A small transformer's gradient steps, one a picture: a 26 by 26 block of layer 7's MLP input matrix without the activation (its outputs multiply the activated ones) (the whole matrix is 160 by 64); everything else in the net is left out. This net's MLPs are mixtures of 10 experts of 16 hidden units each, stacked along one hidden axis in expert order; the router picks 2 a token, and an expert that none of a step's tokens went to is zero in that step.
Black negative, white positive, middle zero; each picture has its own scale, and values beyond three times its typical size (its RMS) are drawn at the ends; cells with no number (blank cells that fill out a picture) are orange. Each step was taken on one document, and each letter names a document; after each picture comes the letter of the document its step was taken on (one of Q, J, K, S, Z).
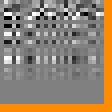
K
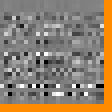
K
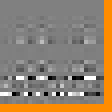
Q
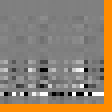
Q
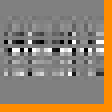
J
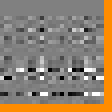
Q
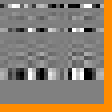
Q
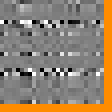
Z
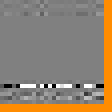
K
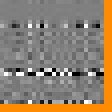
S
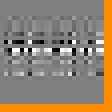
J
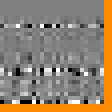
Z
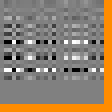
K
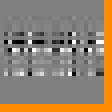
J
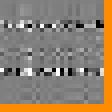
Z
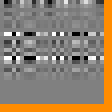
K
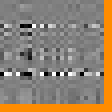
Z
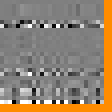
Z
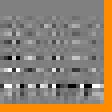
K
